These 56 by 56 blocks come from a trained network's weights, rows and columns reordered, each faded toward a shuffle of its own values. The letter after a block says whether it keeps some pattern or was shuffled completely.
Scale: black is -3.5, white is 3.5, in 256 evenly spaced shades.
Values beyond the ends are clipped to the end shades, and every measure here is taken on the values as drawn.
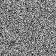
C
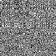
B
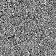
C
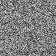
C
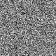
B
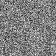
C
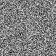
C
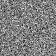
C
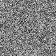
C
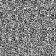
B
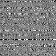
B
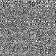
B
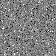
C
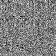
B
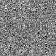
B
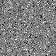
C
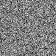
C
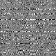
B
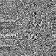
B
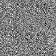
B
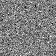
C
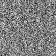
B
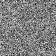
C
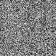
B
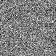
C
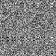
B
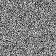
C
